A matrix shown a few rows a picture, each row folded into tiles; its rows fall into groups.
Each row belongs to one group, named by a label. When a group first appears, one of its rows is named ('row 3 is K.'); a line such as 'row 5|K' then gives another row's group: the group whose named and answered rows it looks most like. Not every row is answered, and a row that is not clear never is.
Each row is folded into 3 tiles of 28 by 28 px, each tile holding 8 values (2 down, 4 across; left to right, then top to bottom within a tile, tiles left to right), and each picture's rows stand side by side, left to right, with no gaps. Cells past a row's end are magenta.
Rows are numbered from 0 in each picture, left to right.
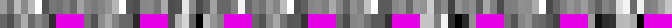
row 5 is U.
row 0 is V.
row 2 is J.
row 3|V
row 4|V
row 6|V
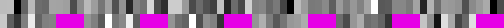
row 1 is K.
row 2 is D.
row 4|V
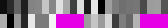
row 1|U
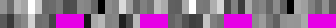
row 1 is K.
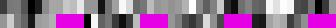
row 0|J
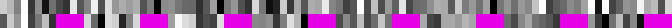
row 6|V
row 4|K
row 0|K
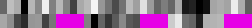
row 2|J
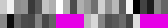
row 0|D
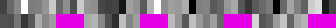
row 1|J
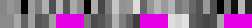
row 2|U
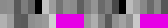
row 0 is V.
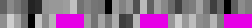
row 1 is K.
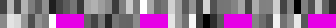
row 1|D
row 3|K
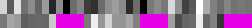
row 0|U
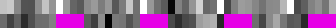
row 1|D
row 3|V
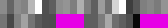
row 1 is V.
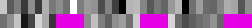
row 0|J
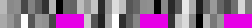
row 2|J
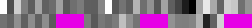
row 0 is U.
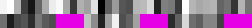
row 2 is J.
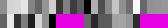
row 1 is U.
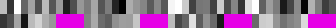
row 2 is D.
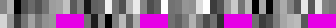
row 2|V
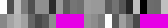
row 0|U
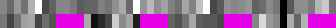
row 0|V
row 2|V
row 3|J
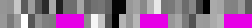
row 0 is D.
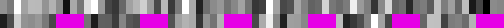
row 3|J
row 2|J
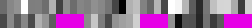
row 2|D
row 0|K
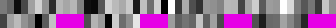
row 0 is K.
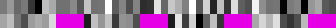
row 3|U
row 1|K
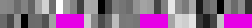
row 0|D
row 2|U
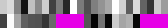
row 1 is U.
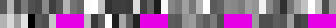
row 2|V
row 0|U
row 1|D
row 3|D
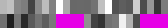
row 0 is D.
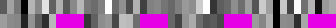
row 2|V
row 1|K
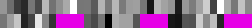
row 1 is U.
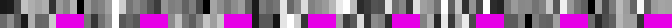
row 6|D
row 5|K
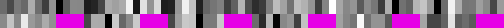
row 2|J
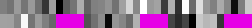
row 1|D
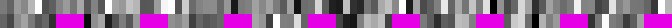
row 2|U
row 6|J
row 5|K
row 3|K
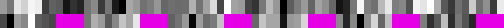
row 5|D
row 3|J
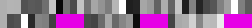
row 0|D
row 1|V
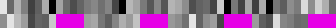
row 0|U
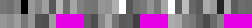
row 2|U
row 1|V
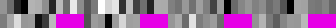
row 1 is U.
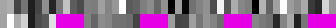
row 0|U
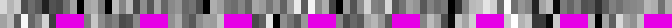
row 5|J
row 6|U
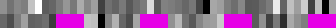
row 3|K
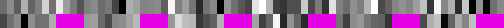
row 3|D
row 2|U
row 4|V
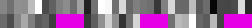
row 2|K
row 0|V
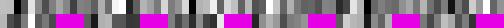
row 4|J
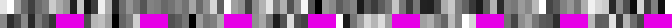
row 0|D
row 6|V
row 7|D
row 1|J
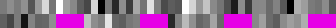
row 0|D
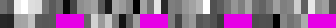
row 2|V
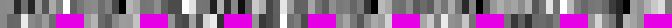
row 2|K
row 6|D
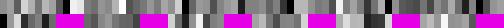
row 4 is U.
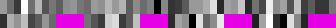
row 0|K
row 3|J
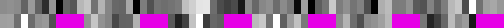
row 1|U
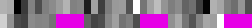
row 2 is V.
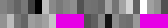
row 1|D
